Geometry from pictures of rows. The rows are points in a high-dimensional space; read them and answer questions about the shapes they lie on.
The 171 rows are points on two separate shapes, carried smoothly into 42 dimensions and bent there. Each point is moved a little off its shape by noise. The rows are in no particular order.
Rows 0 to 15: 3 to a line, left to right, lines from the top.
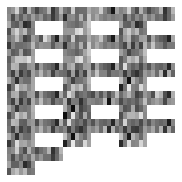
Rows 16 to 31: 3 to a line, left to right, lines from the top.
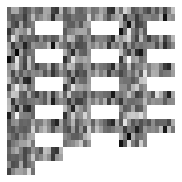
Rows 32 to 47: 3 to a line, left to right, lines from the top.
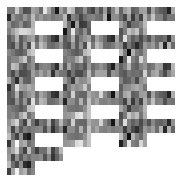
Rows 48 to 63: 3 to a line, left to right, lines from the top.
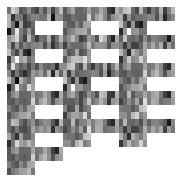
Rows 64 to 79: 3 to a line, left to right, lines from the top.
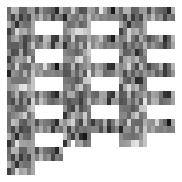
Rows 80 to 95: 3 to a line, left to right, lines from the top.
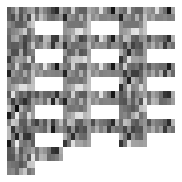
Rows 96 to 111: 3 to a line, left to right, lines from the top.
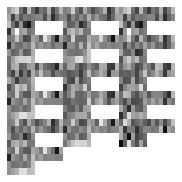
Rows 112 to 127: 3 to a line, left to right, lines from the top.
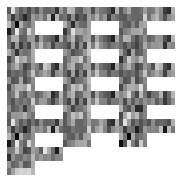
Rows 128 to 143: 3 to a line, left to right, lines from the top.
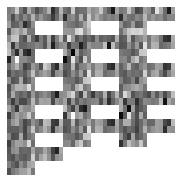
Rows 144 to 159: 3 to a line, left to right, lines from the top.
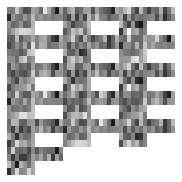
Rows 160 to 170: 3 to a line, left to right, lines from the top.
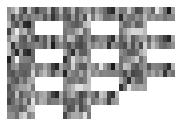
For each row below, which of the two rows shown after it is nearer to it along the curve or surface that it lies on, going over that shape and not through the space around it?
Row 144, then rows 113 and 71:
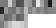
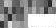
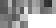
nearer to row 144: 71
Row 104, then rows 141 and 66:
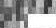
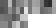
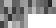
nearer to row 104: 66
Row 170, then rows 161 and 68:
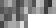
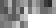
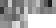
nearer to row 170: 68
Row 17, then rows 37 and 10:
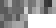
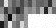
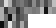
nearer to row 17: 37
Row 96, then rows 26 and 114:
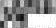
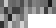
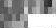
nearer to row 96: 114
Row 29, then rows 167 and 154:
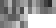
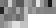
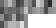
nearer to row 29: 167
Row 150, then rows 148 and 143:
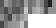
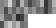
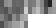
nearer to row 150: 143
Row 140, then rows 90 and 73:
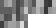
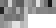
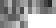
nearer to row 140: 90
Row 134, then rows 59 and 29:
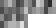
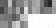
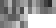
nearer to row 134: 59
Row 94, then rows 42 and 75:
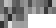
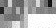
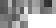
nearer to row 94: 75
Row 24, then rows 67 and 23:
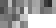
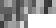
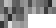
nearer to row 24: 23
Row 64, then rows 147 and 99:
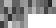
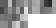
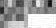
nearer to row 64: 147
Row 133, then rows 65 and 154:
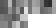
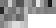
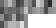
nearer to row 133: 65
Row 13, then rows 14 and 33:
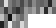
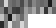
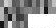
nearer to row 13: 14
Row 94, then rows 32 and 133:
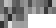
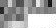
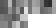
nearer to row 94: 133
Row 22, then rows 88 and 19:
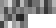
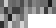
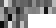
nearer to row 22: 19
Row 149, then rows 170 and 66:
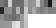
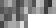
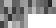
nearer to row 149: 170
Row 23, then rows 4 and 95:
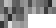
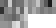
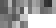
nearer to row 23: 95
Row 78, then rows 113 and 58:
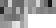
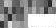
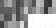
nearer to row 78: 58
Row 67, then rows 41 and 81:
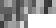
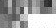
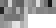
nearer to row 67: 81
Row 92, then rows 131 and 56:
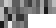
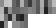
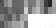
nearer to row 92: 131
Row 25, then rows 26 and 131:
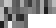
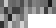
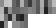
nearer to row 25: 131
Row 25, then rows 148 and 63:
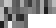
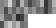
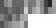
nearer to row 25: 148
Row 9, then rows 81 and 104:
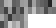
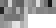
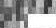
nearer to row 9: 104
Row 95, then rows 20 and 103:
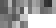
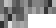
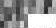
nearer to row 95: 20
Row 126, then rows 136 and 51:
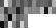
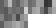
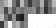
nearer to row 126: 51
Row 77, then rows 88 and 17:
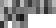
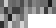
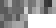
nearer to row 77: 17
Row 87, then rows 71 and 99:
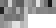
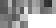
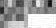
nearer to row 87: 99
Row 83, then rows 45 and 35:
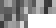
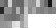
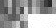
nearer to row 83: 45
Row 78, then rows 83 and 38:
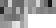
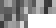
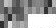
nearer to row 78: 83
